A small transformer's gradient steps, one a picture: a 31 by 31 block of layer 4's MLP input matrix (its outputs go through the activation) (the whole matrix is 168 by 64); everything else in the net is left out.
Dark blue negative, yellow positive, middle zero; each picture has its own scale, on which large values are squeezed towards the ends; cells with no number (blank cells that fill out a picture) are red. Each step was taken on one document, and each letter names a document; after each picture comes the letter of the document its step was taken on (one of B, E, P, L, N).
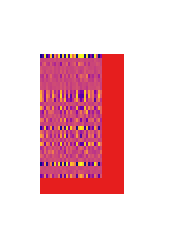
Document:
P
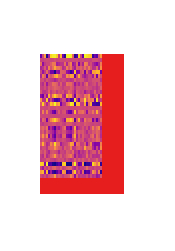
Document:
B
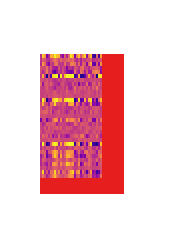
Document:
B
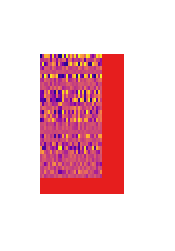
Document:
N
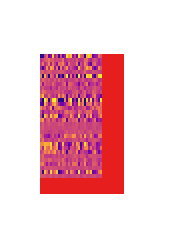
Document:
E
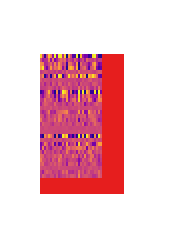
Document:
N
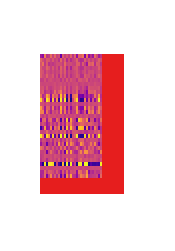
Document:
P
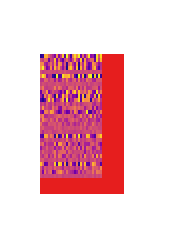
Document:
N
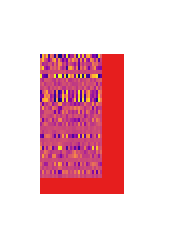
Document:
N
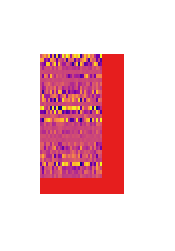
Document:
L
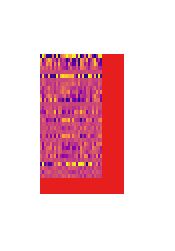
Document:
L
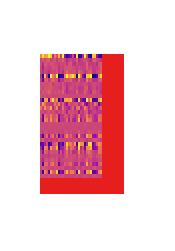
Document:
E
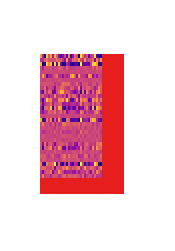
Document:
L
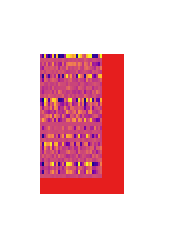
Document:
E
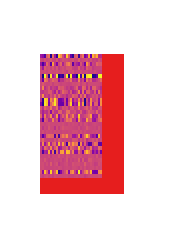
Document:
E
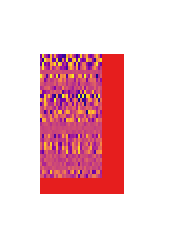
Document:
N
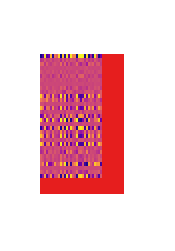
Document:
P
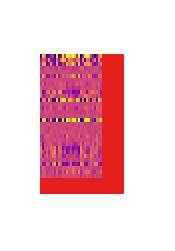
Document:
L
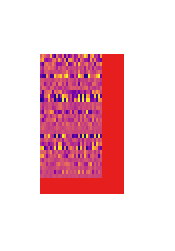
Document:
N
